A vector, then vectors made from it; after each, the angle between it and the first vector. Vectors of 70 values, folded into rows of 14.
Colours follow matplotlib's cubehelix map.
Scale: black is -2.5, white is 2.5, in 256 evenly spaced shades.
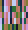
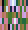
partly aligned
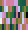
partly aligned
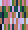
orthogonal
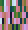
nearly parallel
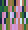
partly opposed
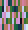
partly aligned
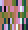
partly opposed
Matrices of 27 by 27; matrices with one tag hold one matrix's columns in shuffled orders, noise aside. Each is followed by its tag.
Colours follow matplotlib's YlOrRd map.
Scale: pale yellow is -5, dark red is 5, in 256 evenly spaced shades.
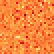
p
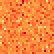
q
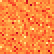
q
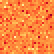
p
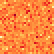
p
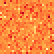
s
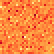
p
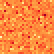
p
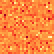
p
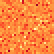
q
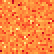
q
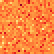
q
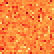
s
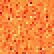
s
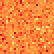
q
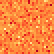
q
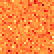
q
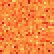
q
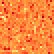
s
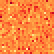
s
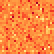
s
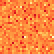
p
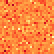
q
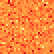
q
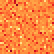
q
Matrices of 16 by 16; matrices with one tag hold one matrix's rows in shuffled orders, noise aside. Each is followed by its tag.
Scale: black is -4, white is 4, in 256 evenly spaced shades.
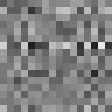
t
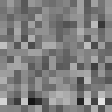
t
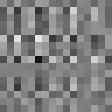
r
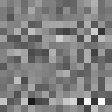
t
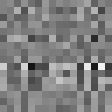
t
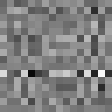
t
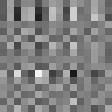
r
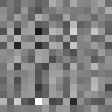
r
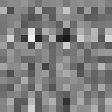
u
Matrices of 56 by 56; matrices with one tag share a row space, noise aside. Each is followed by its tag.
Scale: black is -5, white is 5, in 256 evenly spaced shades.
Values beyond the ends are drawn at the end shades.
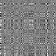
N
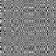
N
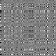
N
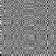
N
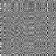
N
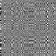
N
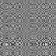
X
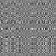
X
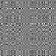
X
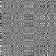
N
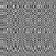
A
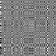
N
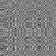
A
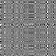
N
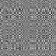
X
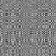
X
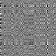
N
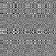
A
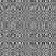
X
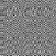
A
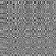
A
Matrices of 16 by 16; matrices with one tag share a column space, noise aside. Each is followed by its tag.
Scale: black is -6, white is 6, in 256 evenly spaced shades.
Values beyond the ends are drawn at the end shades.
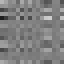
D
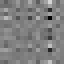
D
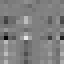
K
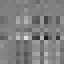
K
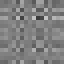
D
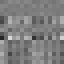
K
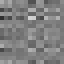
D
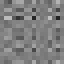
D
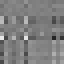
K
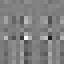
K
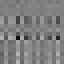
K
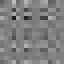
D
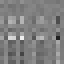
K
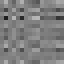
D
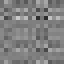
D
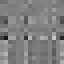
K
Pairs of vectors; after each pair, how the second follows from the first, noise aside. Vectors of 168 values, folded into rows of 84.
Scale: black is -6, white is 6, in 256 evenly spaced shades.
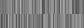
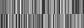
scaled up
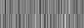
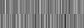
negated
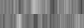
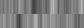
negated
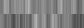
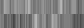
copied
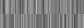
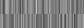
copied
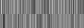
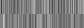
negated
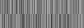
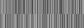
reversed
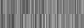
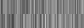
copied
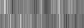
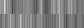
copied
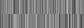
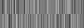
reversed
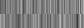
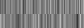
copied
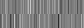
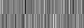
reversed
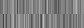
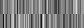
scaled up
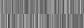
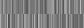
copied
